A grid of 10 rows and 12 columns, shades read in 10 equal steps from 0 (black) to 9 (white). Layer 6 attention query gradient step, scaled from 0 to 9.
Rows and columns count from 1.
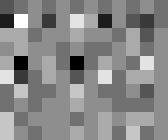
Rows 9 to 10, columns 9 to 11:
5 6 6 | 4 7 4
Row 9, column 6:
4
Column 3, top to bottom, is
5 5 4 5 5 4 4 4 5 4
